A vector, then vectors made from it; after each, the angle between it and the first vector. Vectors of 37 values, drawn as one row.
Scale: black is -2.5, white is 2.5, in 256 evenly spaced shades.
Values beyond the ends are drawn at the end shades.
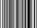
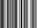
partly opposed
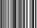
nearly opposite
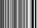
nearly opposite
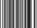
nearly parallel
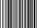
partly aligned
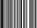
partly opposed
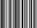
orthogonal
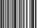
nearly opposite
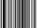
orthogonal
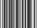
nearly parallel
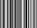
orthogonal
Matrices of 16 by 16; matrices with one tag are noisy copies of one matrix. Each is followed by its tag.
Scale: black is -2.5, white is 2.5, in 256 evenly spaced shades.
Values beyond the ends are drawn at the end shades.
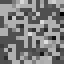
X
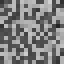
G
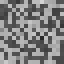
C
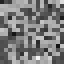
X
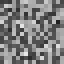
G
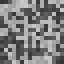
X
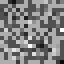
C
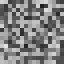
C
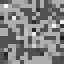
X
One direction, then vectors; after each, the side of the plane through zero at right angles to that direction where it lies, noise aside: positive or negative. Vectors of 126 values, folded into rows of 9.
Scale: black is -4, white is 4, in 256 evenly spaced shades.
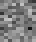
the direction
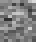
negative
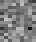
positive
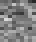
positive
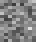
negative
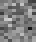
positive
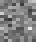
negative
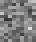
negative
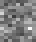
negative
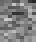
positive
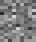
positive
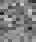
positive
